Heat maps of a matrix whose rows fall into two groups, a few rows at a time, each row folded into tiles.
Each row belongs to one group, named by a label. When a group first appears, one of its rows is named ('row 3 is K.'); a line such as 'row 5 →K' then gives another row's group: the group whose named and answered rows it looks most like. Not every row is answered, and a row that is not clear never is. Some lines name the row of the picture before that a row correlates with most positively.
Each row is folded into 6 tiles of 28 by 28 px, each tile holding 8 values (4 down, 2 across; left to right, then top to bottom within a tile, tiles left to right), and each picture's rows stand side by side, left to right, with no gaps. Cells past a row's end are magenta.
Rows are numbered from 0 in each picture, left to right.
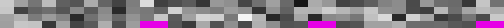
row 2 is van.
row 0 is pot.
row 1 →van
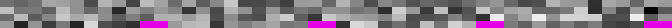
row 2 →pot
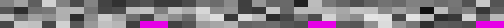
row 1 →van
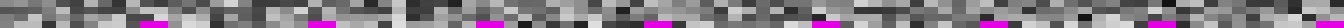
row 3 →van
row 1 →pot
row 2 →pot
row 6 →pot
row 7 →pot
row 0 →pot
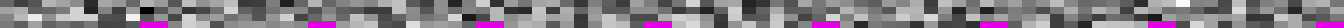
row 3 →pot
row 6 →pot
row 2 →pot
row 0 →van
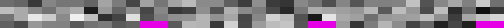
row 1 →pot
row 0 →van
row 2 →van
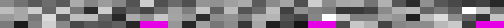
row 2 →pot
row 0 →van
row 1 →van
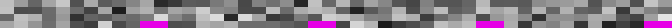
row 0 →pot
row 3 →van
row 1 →van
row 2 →pot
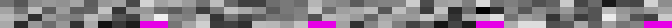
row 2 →van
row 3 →pot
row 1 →pot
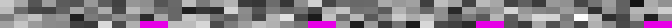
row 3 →van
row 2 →van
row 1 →pot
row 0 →pot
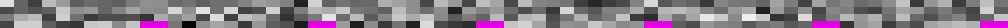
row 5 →pot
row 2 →van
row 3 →pot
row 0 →pot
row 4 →van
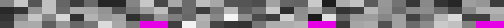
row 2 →pot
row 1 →pot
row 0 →pot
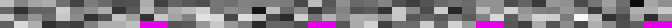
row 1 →van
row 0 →pot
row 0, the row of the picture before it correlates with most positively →1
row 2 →pot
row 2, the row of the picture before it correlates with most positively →1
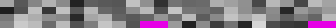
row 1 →van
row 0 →pot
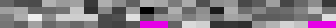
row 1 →pot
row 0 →van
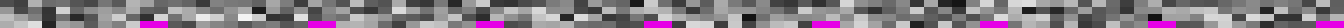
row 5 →pot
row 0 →pot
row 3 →van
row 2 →pot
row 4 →pot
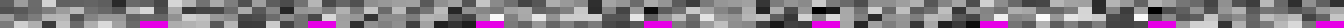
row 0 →pot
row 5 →van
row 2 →van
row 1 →pot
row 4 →van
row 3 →van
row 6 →van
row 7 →pot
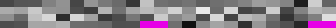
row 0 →van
